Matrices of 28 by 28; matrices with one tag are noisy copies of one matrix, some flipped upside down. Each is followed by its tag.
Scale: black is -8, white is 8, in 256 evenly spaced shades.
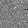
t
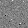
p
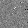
t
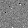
p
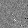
t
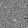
t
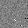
t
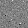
p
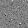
p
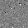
p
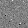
p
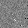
t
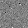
p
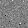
p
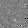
t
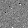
p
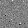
p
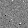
p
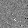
t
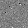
p
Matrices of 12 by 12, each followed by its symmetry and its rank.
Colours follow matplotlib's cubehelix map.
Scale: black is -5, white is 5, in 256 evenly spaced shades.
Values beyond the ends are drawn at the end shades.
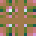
symmetric, rank one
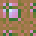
symmetric, rank two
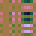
neither, rank one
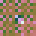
symmetric, rank two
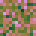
neither, full rank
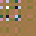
symmetric, rank one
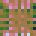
antisymmetric, rank two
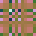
symmetric, rank one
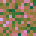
neither, full rank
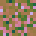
antisymmetric, full rank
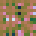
antisymmetric, rank two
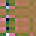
neither, rank one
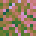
antisymmetric, full rank
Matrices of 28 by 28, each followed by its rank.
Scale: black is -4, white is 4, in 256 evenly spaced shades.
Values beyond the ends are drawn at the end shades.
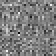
five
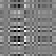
one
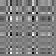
one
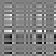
one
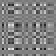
one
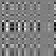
one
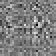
five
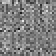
five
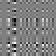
one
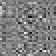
five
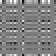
one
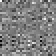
five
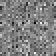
five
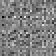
five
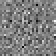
five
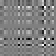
one
